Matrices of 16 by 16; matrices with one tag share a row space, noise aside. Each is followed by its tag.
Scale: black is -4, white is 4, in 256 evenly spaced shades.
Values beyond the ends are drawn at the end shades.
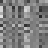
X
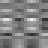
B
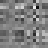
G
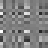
X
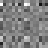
X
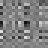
X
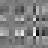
G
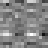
B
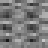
B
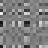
X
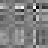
G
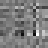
G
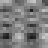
B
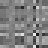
G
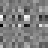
X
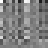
X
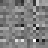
G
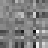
G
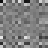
X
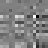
G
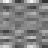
B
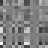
X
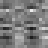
B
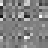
X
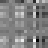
G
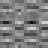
B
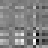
G
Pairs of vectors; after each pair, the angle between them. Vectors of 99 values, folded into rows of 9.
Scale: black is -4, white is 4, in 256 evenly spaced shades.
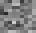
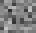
partly opposed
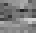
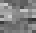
nearly opposite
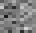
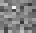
partly opposed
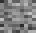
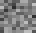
orthogonal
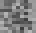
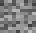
orthogonal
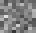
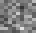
orthogonal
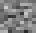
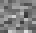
nearly opposite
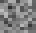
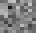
nearly parallel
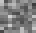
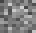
orthogonal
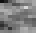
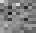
partly opposed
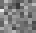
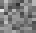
nearly parallel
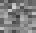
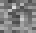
nearly parallel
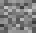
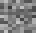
partly opposed
